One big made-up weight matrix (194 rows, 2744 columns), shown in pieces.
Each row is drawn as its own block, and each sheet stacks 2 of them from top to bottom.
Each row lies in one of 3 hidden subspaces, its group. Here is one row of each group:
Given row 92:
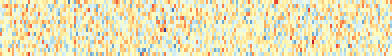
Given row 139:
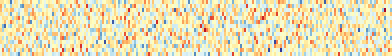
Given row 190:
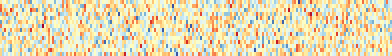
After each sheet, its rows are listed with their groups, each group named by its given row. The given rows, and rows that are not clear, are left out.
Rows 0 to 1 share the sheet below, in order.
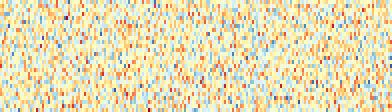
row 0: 92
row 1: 139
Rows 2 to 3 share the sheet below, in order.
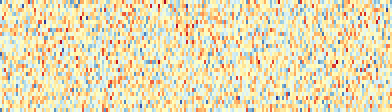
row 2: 190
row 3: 190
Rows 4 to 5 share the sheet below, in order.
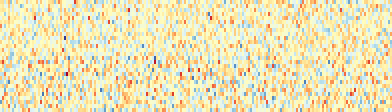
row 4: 139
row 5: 92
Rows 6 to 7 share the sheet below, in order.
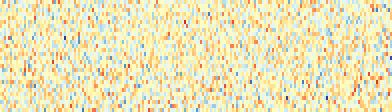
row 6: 139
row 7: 139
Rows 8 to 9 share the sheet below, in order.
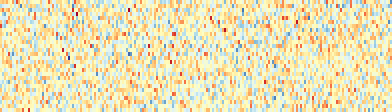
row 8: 139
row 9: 92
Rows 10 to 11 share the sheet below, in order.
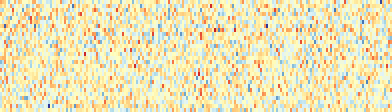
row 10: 190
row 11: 190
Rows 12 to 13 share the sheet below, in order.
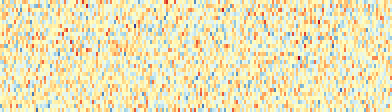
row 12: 139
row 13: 190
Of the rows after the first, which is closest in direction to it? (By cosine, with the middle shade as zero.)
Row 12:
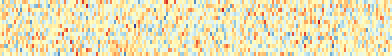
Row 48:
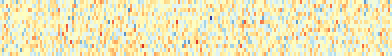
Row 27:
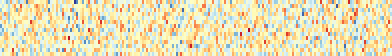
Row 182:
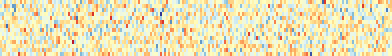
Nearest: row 48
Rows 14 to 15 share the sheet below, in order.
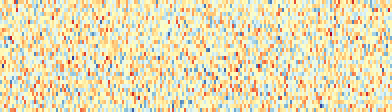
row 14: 139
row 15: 190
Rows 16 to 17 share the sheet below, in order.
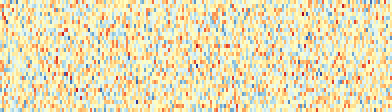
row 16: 139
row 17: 92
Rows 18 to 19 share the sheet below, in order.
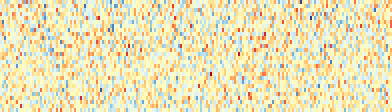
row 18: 190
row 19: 139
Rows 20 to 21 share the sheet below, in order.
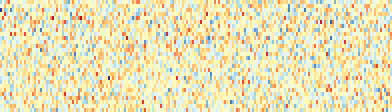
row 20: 190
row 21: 139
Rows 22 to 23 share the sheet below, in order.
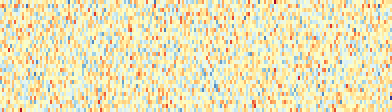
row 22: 92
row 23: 190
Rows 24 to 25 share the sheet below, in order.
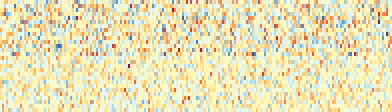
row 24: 92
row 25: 139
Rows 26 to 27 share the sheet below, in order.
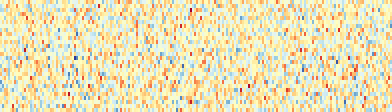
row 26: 92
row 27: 139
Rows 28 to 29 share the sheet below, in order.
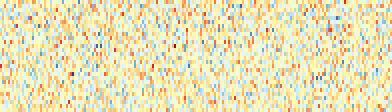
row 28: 190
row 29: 190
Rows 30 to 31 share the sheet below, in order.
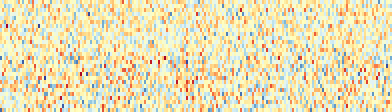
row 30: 190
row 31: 190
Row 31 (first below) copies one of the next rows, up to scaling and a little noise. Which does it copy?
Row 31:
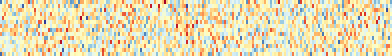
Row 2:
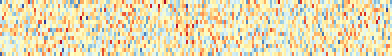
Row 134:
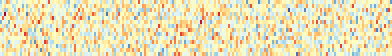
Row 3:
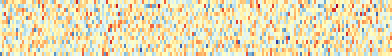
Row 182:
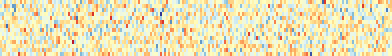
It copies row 2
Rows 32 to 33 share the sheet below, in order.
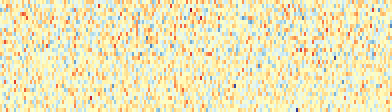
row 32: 92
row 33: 190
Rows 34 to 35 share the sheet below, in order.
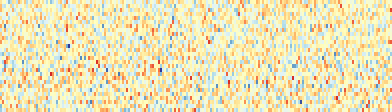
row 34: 190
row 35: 190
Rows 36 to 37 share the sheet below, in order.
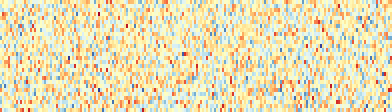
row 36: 139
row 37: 92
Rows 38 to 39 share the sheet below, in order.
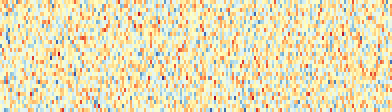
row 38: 139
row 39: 190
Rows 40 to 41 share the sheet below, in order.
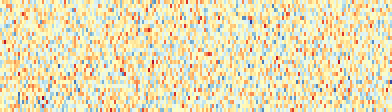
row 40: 92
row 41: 92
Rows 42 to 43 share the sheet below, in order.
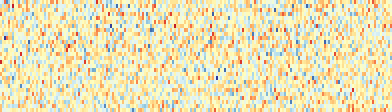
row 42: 190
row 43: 190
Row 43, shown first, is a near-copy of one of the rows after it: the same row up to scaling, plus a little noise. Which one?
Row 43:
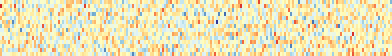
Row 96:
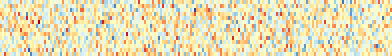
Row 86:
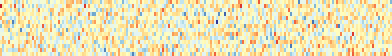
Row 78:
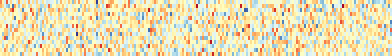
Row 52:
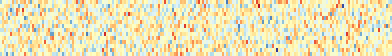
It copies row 86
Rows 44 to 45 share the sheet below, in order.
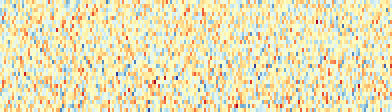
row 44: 190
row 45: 139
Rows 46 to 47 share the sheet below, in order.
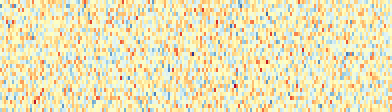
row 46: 190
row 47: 190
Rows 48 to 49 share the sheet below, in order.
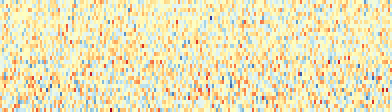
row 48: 139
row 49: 92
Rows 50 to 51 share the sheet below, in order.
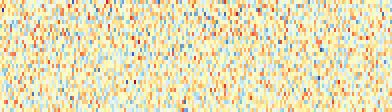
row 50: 190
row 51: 139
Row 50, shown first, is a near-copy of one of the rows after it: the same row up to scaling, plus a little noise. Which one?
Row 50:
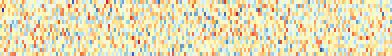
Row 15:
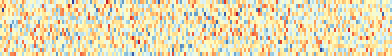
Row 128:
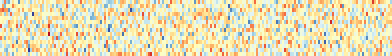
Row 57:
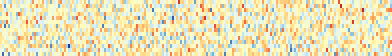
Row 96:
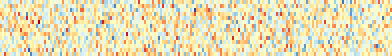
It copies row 15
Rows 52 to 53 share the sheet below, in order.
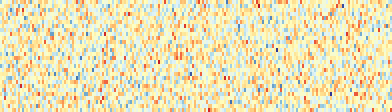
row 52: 190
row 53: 92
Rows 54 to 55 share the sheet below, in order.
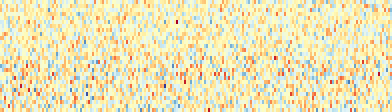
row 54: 139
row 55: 92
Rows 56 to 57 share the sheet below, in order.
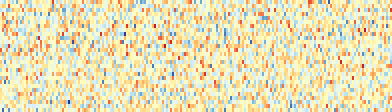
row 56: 139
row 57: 190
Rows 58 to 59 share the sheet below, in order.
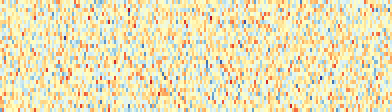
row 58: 139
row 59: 190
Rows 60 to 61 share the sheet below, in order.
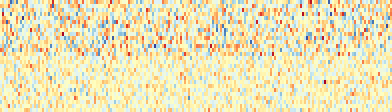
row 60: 139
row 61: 92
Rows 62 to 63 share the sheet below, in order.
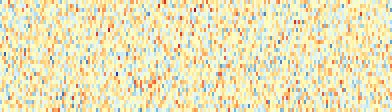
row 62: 190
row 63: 139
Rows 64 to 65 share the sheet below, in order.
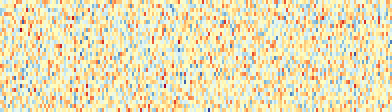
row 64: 92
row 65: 92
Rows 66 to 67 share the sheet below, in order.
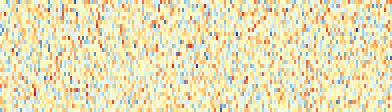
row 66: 139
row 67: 92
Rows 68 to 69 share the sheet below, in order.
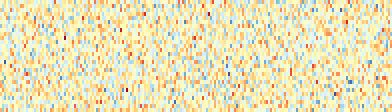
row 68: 139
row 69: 190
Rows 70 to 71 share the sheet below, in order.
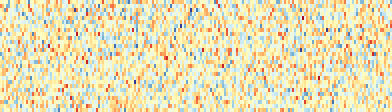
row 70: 92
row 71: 139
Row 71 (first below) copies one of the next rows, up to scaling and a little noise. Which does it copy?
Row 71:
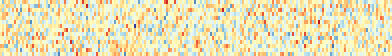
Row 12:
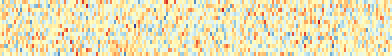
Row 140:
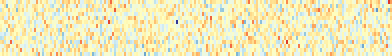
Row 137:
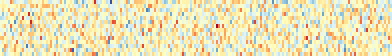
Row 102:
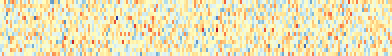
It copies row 12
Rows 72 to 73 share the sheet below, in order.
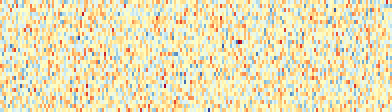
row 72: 190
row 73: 92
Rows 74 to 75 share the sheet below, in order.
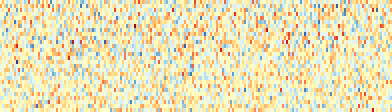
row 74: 139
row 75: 92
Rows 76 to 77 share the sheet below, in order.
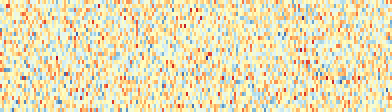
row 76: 92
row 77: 92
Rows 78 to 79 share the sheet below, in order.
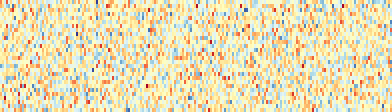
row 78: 190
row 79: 92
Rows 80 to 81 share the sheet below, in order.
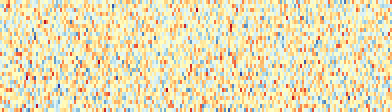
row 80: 92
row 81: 92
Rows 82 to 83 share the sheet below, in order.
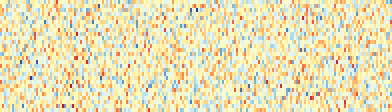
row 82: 92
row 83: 139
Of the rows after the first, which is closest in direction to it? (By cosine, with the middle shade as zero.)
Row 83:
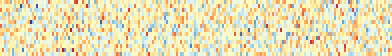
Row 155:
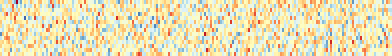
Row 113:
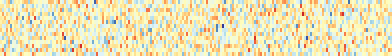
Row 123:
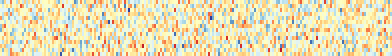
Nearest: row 113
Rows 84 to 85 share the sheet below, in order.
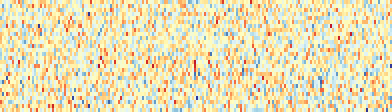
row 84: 190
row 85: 190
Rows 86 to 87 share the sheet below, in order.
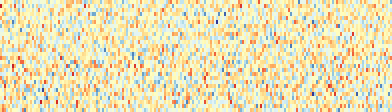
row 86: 190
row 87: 190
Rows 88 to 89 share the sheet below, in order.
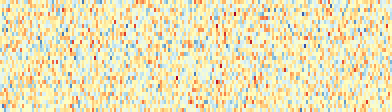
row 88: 139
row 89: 139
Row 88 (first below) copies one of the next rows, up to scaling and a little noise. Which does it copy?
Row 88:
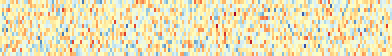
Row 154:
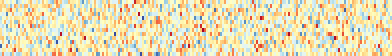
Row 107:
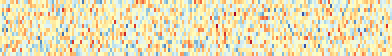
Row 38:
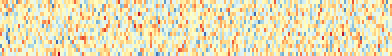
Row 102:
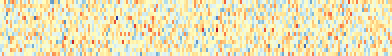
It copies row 107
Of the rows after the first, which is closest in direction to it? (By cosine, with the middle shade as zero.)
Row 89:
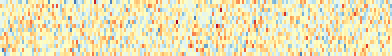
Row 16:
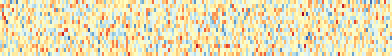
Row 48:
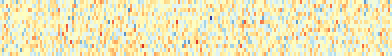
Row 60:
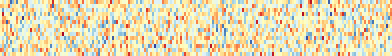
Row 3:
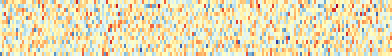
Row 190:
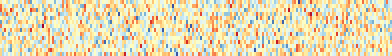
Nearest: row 48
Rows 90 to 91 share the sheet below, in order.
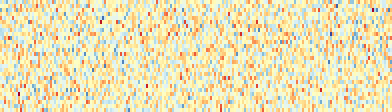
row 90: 139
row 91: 92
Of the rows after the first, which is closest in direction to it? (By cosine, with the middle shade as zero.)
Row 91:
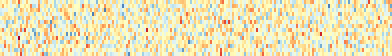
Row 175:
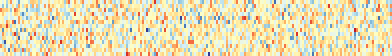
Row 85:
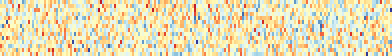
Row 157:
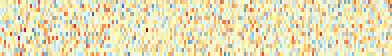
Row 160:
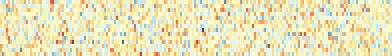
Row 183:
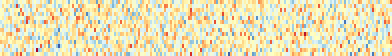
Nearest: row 157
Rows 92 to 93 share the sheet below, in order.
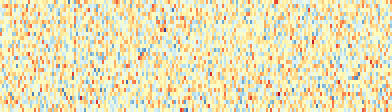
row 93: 139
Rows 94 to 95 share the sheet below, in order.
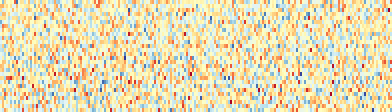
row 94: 139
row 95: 92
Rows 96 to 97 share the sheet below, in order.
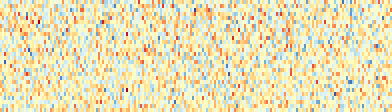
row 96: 190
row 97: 190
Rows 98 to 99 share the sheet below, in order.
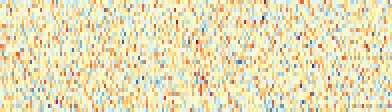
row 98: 139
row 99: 190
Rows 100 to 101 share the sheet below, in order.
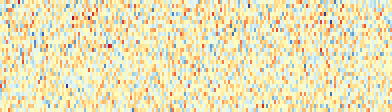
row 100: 190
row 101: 190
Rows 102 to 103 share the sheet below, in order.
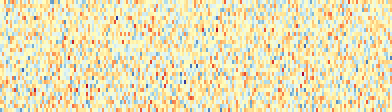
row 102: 139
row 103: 92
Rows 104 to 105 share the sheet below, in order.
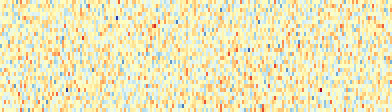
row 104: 139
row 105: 92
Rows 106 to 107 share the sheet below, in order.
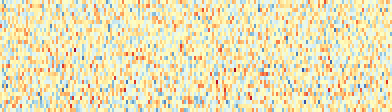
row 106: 190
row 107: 139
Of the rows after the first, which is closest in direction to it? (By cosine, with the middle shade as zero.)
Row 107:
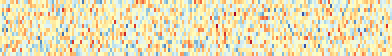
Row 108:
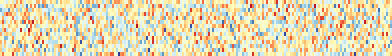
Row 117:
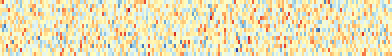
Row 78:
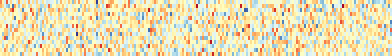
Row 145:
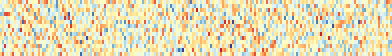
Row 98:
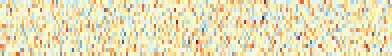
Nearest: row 117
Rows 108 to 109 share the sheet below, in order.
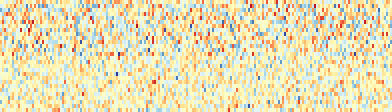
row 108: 92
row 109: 139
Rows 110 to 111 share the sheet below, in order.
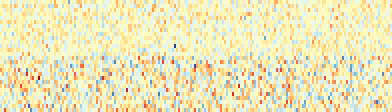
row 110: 92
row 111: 190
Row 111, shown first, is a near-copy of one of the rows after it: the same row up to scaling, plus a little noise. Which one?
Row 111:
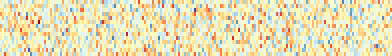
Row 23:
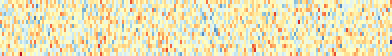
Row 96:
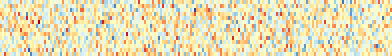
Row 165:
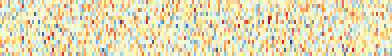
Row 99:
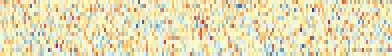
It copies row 96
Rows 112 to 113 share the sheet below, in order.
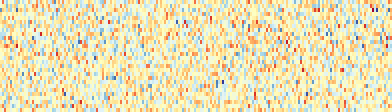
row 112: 139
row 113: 139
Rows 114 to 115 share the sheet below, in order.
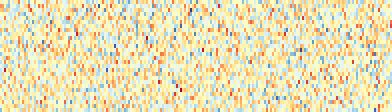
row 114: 92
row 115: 190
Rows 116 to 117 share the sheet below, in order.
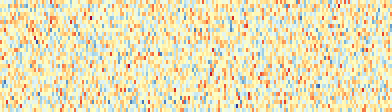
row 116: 92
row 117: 139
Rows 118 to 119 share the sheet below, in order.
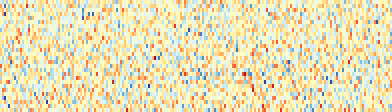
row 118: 190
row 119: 92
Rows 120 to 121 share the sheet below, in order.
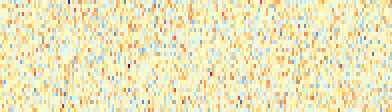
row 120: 92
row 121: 139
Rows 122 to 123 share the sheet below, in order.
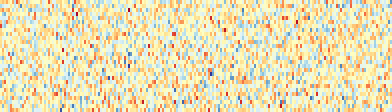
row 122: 139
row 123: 139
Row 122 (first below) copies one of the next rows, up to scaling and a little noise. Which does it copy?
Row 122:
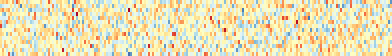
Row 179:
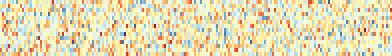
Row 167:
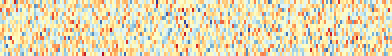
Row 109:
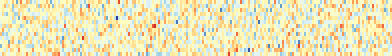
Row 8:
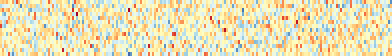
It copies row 8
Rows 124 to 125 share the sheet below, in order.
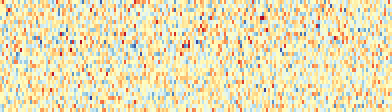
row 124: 139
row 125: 190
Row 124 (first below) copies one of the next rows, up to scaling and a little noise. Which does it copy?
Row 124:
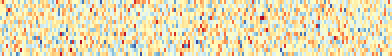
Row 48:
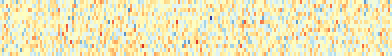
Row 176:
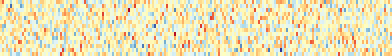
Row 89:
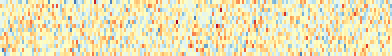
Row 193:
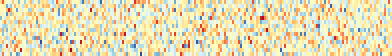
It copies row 193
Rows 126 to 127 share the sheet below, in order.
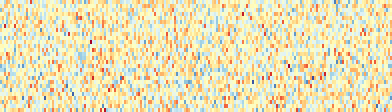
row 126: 190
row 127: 190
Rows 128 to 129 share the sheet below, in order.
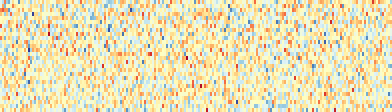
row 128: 190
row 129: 190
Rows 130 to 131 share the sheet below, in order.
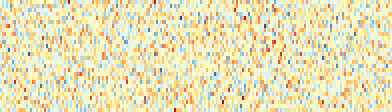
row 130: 92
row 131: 190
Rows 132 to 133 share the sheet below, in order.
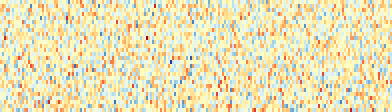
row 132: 92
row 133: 92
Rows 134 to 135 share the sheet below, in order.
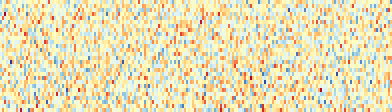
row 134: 190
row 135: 92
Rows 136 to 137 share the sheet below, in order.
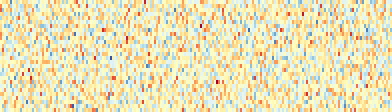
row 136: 139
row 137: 139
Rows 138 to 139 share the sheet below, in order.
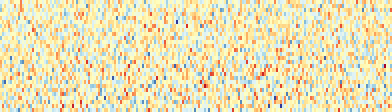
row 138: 139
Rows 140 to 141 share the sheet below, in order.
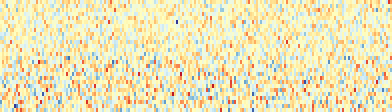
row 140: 139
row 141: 92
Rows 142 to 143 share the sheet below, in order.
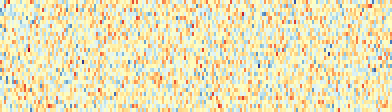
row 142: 190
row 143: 190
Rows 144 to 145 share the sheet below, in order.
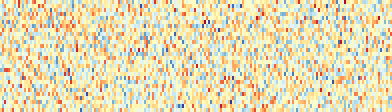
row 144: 190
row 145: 92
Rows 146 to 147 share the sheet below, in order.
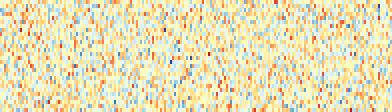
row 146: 92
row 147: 92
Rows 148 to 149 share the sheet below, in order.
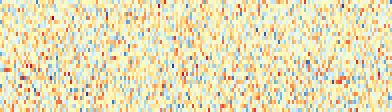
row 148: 190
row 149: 92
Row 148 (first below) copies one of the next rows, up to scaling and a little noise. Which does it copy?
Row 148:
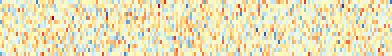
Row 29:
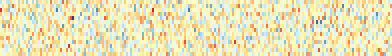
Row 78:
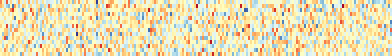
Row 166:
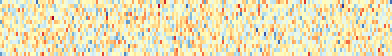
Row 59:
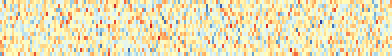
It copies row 166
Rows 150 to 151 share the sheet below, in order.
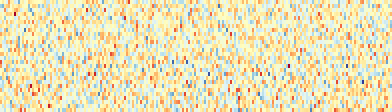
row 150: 92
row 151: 190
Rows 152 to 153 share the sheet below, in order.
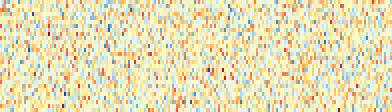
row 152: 190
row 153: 139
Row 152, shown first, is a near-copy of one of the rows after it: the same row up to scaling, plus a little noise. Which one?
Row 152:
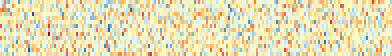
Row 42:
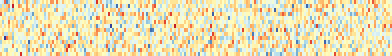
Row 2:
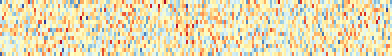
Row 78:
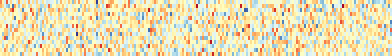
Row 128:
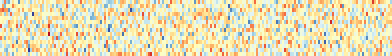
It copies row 128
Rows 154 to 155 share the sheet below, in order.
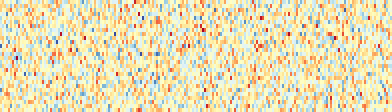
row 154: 139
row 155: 139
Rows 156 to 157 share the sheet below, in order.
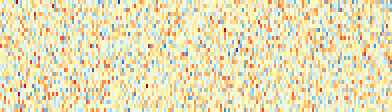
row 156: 139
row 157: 92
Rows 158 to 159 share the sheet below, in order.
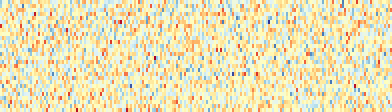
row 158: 190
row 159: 92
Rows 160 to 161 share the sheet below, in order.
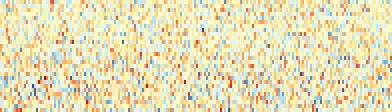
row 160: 139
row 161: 92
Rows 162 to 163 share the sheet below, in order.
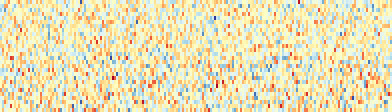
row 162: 190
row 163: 139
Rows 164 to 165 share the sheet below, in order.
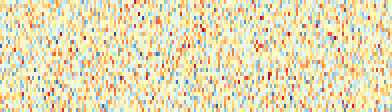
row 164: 139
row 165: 190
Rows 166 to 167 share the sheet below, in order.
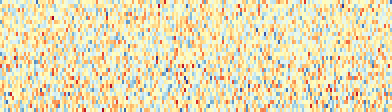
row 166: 190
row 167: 139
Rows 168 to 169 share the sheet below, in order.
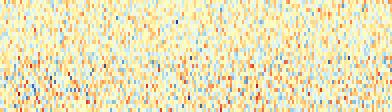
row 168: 139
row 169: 92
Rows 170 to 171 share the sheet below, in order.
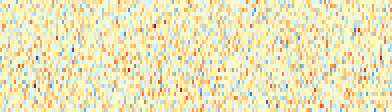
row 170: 139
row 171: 190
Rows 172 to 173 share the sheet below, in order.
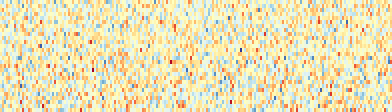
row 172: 190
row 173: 92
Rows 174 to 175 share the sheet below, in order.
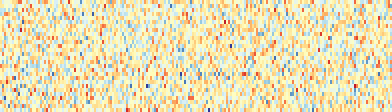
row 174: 92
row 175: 92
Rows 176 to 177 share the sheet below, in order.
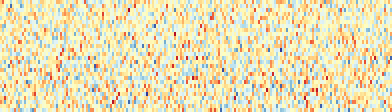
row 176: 139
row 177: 92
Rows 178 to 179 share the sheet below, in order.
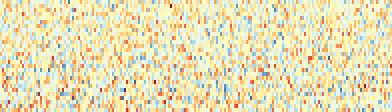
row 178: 92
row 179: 139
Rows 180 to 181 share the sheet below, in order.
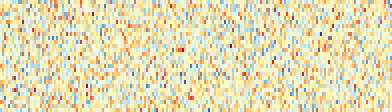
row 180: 92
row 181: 92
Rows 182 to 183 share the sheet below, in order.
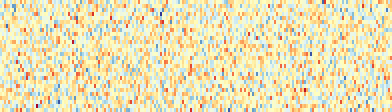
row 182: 190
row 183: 92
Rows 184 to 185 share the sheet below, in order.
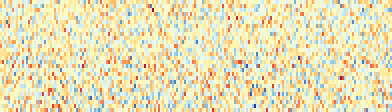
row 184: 190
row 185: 190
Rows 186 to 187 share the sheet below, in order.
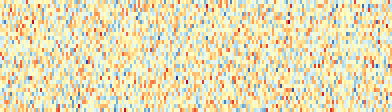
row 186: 190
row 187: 139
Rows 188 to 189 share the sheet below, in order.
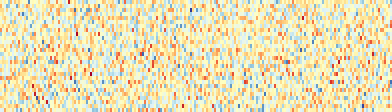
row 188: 92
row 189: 92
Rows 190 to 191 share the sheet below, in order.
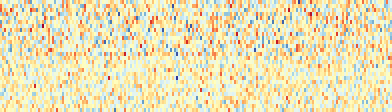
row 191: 139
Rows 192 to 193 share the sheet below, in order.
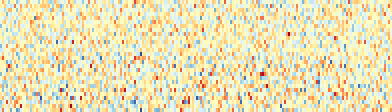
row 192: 139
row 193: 139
